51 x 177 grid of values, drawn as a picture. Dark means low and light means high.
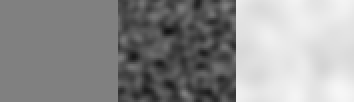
The table splits into one row of 3 panels. Panel 1,1: middling, flat. Panel 1,2: low, blotchy. Panel 1,3: very high, smooth, faint in contrast.
